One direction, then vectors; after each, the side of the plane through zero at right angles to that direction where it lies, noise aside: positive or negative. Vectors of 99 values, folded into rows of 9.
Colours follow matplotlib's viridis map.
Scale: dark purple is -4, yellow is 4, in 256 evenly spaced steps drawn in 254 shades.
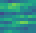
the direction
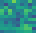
negative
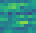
positive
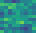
positive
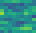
negative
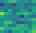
negative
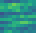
positive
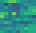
negative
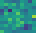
positive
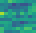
negative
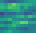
positive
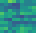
negative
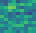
positive
